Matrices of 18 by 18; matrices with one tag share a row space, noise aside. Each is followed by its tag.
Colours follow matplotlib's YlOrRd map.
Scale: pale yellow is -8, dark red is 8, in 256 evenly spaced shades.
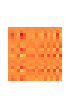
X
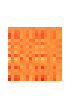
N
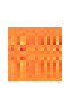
X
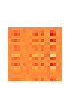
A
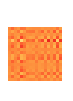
X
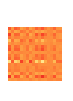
N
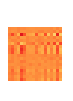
X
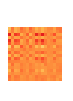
N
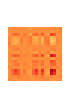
A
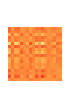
N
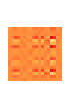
A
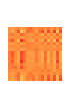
X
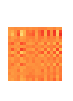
X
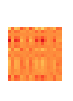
N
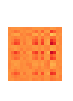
A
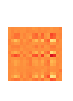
A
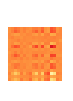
A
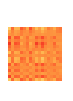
N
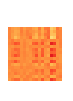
A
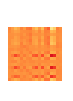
A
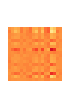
A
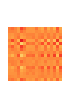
X
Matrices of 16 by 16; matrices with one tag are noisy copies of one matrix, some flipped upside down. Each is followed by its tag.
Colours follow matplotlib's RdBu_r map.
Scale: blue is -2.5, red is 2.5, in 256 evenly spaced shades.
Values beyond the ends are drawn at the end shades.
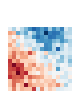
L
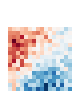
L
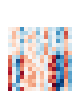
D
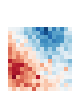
L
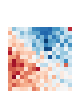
L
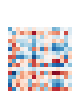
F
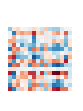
F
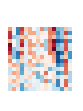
D
